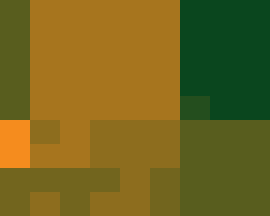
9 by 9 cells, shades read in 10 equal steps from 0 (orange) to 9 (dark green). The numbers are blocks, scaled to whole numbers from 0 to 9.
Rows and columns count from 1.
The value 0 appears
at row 6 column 1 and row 7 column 1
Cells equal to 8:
1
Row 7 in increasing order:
0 3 3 4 4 4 6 6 6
